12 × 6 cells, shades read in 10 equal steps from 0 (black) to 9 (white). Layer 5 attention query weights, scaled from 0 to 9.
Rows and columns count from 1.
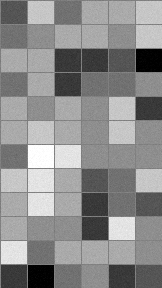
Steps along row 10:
down same down up down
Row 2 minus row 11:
-4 1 0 0 -1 2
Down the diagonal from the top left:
3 5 2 4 7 5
